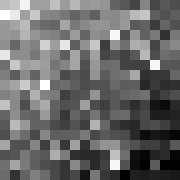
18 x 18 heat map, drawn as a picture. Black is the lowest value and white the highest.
Slope: up to the top left. Stripes: none. Ninth with the highest average: top left. Mirror symmetry: none. Ninth with the lowest average: bottom right. Average level on the scale: 40%.
